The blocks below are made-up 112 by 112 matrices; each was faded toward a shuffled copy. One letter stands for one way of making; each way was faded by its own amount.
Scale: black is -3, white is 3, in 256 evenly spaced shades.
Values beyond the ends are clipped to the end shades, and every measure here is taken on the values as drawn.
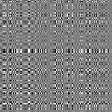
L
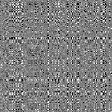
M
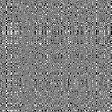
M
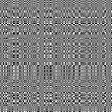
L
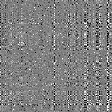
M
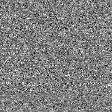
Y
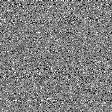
Y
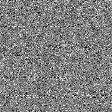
Y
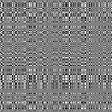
L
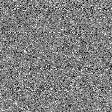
Y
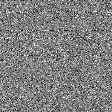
Y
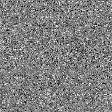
Y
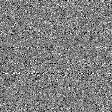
Y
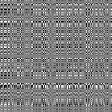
L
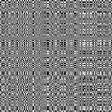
L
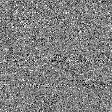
Y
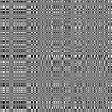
L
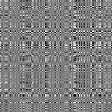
L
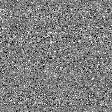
Y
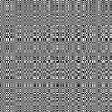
L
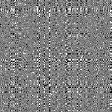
M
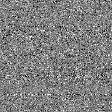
Y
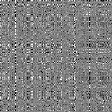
M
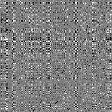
M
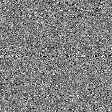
Y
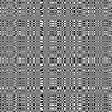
L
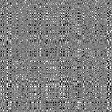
M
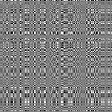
L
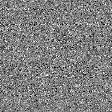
Y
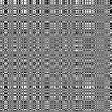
L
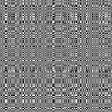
L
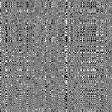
M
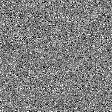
Y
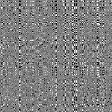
M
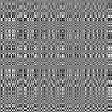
L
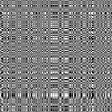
L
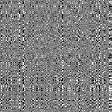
M
